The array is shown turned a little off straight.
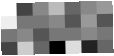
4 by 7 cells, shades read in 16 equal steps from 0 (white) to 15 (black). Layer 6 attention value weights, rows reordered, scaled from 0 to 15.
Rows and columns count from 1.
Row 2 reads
1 8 8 7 10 6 10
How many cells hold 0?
1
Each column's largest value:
11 11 10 15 10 13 10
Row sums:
44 50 56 62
